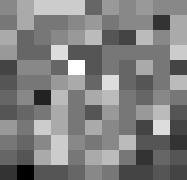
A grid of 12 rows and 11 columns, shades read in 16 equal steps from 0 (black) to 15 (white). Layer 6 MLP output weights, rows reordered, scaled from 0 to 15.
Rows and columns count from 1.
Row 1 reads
8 10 12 12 12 6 9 8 9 8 8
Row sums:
102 84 89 84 80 86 83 81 91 80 82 51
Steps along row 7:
up down up down up up down down up down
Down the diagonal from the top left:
8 10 7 13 15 6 11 7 4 5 5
